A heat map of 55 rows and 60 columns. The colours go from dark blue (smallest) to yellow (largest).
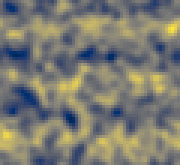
Ninth with the lowest average: middle left. Grain: blotchy. Lone odd cells: none. Stripes: horizontal, repeating 3 times. Average level on the scale: 50%.
